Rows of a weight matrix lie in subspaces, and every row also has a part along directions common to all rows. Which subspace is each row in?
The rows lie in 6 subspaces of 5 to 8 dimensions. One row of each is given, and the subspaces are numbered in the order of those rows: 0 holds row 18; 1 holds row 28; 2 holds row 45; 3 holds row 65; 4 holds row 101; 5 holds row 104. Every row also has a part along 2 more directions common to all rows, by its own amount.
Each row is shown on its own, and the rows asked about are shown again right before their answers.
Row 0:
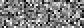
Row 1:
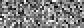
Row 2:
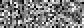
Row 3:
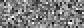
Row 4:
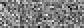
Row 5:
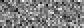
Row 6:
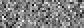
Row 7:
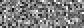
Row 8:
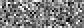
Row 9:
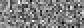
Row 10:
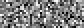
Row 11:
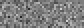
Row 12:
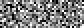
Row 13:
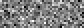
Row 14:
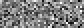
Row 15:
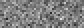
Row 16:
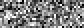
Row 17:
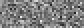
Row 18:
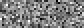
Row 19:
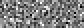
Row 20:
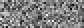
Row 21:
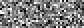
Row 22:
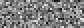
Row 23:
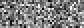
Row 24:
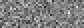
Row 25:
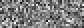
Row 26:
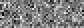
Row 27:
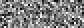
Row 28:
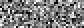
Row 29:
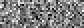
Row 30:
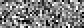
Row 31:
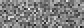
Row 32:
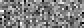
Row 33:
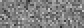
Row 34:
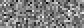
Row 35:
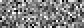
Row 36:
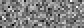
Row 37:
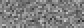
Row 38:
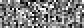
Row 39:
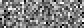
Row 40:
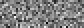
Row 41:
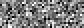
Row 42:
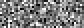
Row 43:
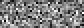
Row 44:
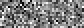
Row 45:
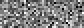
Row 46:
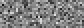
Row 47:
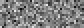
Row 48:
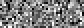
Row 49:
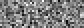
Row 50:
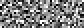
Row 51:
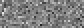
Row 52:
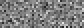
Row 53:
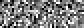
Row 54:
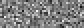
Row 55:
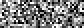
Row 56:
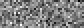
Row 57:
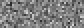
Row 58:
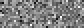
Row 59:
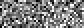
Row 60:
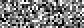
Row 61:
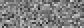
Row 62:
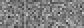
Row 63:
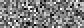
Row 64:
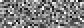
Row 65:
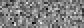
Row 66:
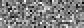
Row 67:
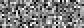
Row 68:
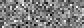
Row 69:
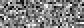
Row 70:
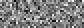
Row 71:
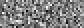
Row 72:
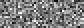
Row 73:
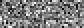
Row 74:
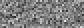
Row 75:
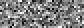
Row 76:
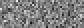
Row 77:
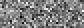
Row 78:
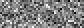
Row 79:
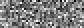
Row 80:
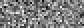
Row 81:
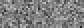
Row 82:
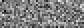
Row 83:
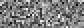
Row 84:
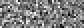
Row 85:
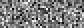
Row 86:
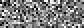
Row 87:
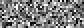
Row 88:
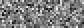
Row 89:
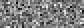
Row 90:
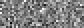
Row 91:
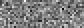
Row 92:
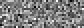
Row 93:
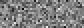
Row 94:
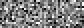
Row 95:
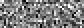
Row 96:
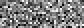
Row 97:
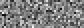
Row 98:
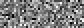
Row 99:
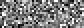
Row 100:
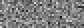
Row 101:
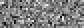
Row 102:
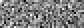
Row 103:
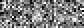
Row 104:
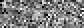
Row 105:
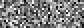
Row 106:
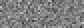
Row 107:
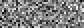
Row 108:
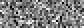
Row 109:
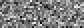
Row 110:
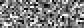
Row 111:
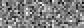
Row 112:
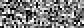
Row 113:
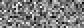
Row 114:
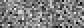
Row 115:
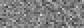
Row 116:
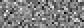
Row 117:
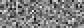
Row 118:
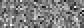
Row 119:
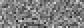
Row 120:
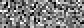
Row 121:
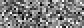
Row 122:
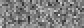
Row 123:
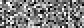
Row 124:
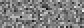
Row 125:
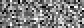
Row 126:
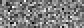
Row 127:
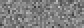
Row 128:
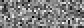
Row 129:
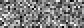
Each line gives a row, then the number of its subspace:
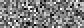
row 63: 2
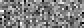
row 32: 0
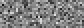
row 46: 3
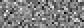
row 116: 2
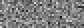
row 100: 4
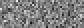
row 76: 1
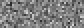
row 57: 4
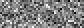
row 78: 4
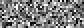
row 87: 4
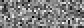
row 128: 0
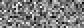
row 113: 4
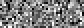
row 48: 3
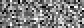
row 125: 5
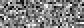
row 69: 0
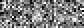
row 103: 5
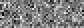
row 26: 5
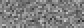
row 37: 0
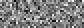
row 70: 4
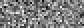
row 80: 1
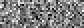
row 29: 5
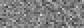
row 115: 1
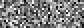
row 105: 5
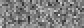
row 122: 1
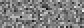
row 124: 0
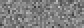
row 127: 1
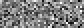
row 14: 2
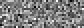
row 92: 1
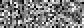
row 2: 5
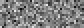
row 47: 1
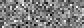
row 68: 1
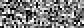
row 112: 1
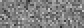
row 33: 0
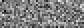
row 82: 0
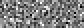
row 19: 1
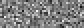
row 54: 1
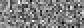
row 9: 5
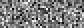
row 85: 0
